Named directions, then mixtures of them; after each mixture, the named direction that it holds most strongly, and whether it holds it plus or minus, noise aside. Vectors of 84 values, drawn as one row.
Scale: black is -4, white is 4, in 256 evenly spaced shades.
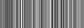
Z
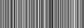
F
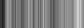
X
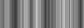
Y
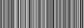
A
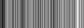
X, plus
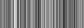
Y, minus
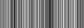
F, plus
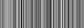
Z, minus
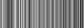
A, plus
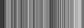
X, plus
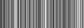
A, plus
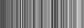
Z, plus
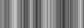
Y, minus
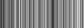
A, plus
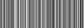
A, plus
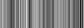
A, plus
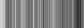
X, minus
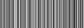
A, plus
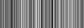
Z, plus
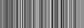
Z, plus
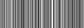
Z, minus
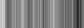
X, minus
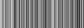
A, minus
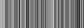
A, minus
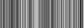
Y, plus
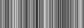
Y, minus
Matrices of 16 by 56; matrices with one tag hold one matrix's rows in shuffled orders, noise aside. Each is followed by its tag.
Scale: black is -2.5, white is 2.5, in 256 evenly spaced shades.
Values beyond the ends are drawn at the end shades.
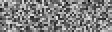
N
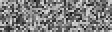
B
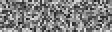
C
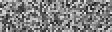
C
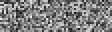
B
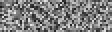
N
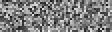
C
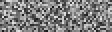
N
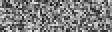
C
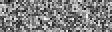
B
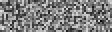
B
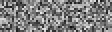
B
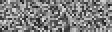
N
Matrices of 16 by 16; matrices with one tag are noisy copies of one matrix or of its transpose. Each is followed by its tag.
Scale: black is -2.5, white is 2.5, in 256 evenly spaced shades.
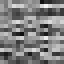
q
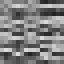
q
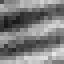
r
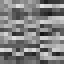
q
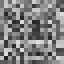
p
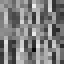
q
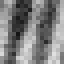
r
